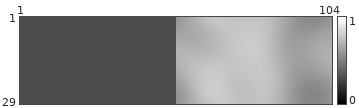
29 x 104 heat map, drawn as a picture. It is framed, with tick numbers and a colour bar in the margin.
It is made of 1 by 2 panels. Panel 1,1: low, flat. Panel 1,2: high, smooth.
